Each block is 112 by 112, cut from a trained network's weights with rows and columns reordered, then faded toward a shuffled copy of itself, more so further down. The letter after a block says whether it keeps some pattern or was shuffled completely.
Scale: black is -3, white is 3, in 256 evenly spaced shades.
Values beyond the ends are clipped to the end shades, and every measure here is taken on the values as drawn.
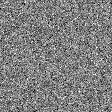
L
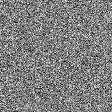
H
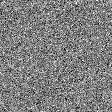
L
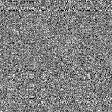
H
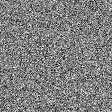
L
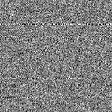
H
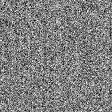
H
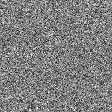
H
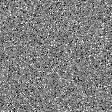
L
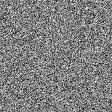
H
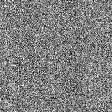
H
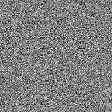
H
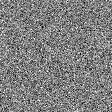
L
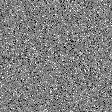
L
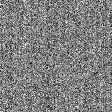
H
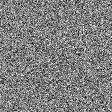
L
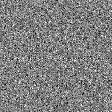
H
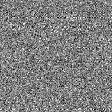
H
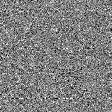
H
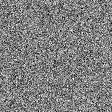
L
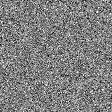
L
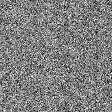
H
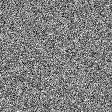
L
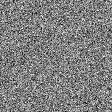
L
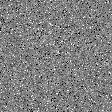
L
